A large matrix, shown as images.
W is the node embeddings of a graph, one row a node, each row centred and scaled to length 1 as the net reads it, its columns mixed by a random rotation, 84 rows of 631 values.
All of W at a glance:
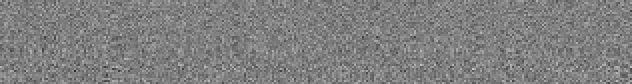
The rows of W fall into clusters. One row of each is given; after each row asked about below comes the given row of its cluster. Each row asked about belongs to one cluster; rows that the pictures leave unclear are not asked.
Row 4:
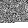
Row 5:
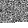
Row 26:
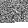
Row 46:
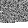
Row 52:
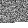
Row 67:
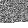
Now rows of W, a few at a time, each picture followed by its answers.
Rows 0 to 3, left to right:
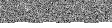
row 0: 4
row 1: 67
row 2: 4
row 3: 26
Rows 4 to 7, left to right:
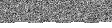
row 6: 52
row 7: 26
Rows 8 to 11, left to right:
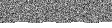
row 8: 4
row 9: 67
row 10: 5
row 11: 46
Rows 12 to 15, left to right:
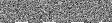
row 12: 46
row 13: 26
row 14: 52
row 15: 52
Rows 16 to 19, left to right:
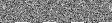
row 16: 5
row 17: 67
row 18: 46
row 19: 4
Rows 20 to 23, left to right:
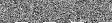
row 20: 52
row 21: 5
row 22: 26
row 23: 4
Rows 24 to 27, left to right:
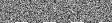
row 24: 5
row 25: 4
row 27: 52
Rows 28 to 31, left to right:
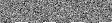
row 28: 67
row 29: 5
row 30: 52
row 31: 46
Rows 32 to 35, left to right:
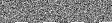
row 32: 52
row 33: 5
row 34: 67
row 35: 46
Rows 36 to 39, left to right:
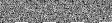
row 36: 4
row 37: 4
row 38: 4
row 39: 46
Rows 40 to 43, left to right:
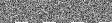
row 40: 46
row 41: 26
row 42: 52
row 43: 67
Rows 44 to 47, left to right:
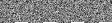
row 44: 4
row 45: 5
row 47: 4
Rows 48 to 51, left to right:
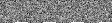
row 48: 52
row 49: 4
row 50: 52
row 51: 52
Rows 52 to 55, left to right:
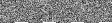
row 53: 26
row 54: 4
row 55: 52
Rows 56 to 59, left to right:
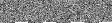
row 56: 46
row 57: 52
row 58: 26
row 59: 46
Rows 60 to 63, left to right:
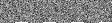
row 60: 46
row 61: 5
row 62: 5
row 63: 52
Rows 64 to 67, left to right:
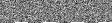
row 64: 52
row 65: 52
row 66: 67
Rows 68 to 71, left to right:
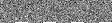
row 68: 46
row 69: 46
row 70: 5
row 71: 5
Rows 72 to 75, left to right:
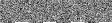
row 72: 67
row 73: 46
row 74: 26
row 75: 67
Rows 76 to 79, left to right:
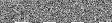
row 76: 26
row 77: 67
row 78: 4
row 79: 5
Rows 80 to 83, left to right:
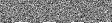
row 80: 67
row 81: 67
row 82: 52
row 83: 5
